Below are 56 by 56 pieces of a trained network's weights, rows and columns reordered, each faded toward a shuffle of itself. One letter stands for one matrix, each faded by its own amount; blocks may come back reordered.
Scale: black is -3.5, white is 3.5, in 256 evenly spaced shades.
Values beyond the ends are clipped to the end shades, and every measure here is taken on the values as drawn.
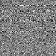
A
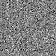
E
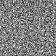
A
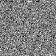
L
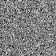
E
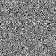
E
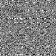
A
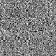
A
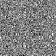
A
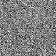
A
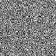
L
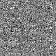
A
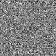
L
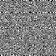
A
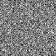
A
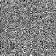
A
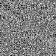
L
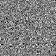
L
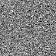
L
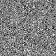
E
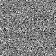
E
